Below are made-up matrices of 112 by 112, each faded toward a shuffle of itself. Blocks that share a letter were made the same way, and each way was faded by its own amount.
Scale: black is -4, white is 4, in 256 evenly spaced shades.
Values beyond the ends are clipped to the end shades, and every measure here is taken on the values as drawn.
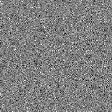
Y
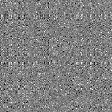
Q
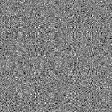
Q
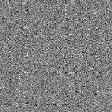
Y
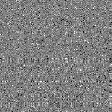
Q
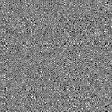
Q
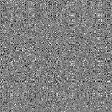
Q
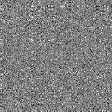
Y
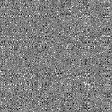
Q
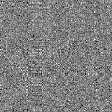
Y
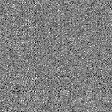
Y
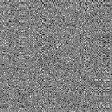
Q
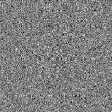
Y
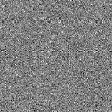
Y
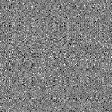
Q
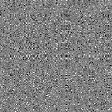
Q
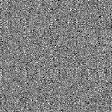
Y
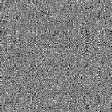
Q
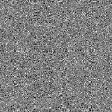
Y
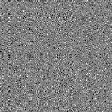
Q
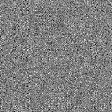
Y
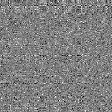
Q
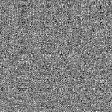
Y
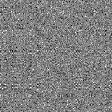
Y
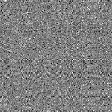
Q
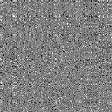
Q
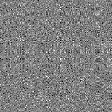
Q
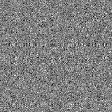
Y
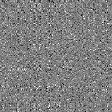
Q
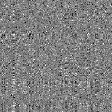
Q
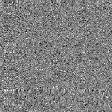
Y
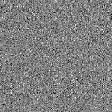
Y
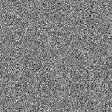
Y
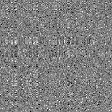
Q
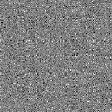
Q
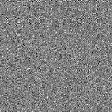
Y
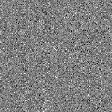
Y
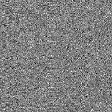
Y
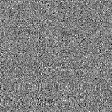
Y
